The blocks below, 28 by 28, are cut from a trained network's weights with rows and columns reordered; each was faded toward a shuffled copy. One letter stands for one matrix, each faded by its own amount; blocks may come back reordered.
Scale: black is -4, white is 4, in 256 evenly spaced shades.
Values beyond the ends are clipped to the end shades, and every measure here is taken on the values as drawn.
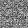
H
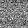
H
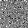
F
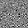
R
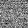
H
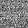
H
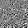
R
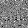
F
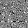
F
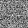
H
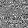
R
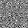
R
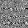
R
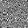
R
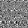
R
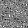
F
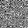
R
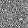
R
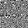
R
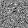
F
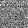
H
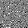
F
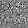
F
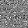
R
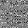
R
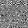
R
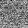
H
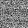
H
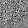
F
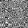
R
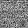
H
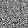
R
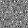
R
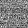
H
